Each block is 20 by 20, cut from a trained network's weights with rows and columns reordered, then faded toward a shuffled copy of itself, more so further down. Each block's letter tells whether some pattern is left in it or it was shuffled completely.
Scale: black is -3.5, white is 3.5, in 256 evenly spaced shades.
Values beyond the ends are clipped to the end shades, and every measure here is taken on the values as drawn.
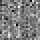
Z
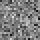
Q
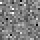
Q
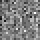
Z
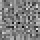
Z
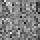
Z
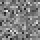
Q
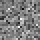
Z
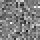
Q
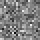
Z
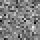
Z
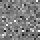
Z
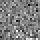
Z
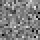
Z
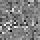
Z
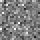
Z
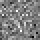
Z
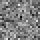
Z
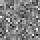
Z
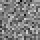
Z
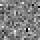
Q
